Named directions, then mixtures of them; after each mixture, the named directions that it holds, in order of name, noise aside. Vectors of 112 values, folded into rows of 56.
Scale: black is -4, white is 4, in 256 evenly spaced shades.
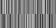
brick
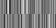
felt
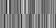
felt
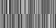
felt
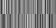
brick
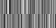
felt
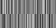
brick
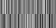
brick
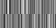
felt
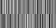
brick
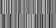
brick
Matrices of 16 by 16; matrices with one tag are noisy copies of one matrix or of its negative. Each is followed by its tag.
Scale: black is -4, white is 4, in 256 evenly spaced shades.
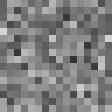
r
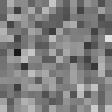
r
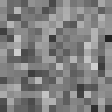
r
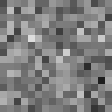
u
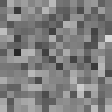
r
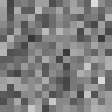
u
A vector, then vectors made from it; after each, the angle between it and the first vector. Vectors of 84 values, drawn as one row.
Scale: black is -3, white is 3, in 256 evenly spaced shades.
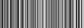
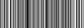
partly aligned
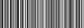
nearly parallel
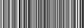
nearly opposite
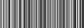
nearly opposite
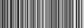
nearly parallel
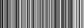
partly aligned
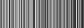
partly opposed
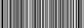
partly aligned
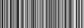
nearly parallel
